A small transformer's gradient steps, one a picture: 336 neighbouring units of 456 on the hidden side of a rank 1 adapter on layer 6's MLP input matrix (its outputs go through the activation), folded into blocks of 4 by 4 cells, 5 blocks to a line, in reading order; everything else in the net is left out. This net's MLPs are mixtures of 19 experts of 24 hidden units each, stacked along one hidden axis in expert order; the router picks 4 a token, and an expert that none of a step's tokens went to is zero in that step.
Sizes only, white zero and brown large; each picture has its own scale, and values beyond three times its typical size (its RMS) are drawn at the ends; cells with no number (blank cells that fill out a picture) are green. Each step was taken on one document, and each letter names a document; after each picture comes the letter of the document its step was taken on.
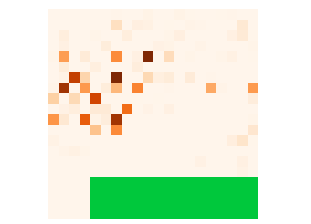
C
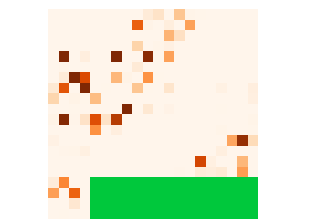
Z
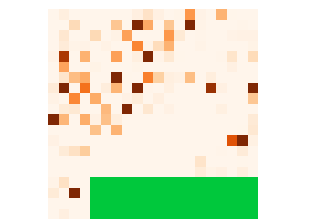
C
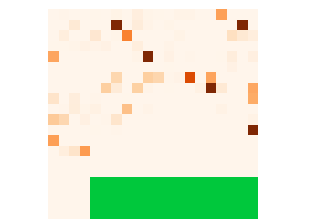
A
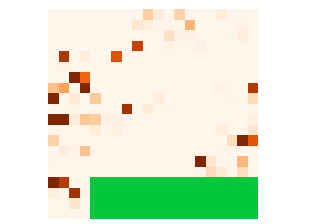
Z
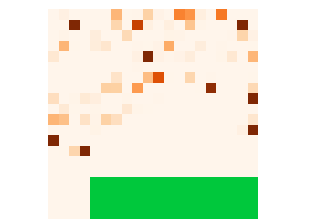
A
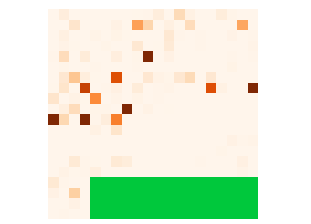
C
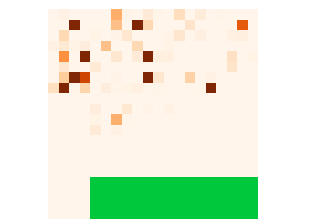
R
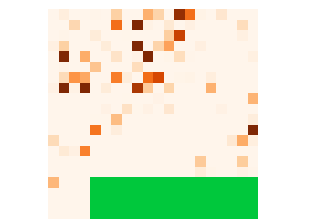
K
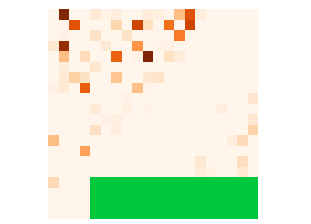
K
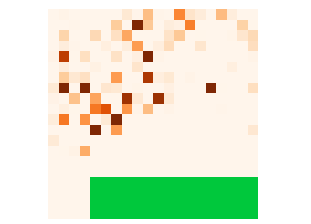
C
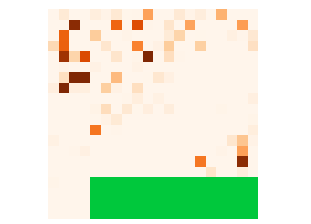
K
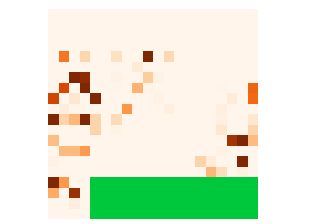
Z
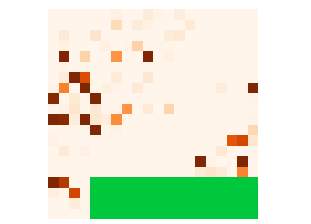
Z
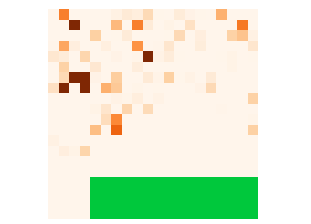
C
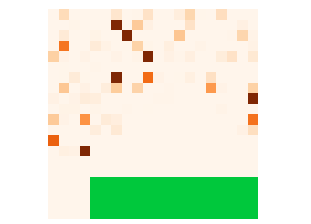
A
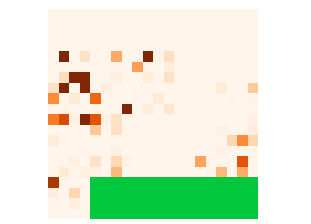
Z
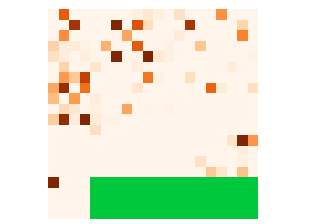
R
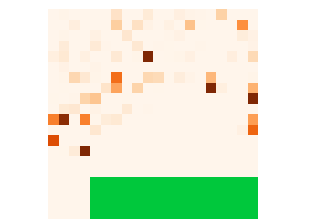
A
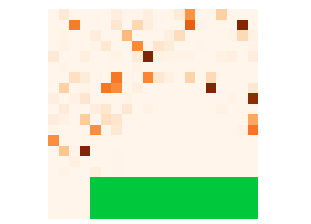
A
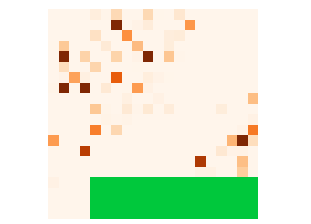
K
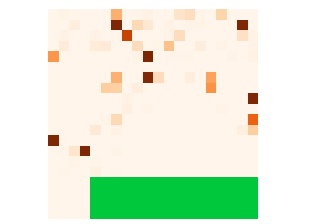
A
